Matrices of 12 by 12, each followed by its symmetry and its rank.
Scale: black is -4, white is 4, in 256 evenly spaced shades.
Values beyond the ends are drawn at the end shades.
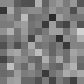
neither, full rank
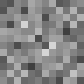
symmetric, full rank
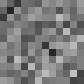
symmetric, full rank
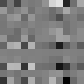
neither, rank two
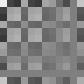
symmetric, rank one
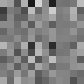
neither, rank two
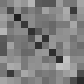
symmetric, full rank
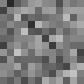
neither, full rank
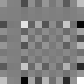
symmetric, rank one
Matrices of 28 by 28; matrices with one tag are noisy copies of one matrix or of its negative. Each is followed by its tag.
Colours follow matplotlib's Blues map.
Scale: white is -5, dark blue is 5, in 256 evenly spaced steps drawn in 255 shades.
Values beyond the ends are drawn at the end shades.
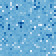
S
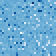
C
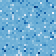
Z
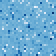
Z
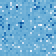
S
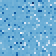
C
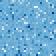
Z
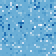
S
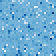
Z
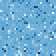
Z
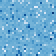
Z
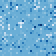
S
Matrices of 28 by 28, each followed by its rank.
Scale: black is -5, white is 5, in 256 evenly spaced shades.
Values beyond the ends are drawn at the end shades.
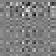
two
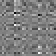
three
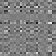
two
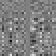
three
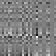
two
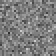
full rank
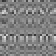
two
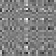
three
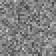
full rank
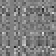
three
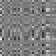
two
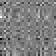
three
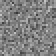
full rank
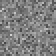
full rank
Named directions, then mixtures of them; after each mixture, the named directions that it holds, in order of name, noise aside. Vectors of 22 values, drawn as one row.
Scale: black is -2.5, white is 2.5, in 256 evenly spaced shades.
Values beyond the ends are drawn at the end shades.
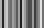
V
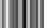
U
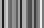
V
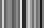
U, V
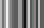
U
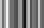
U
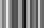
U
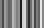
U, V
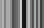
U, V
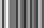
U, V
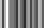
U, V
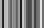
V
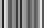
V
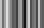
U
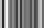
U, V
